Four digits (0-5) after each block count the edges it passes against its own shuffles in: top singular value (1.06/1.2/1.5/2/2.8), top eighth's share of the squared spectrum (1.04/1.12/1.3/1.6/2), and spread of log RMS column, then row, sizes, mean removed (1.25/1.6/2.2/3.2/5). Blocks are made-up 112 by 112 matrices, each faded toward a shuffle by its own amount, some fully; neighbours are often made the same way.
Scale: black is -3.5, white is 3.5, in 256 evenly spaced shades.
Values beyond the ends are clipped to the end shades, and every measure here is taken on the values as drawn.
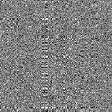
5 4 3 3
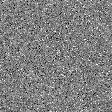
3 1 0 0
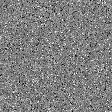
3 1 0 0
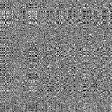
5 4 3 3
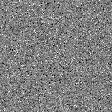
3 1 0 0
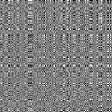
5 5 4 4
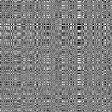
5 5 4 4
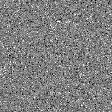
3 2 0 1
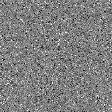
3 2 1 1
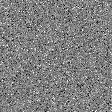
0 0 0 0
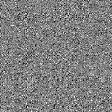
4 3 2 2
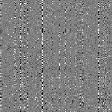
5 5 4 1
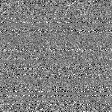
1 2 0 4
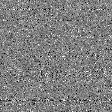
1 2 0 3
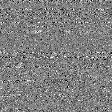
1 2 0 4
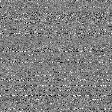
2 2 0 4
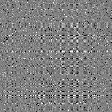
5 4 3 3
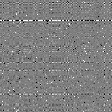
5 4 1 3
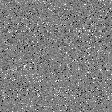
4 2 0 1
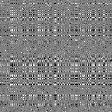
5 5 4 4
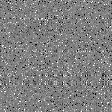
4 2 1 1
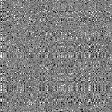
5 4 3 3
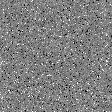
1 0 0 0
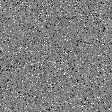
0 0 0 0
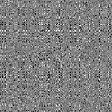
5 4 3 3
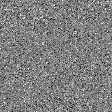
1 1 0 2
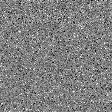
0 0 0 1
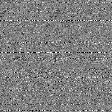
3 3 0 4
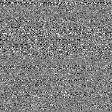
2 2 0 4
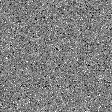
0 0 0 1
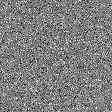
0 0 0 0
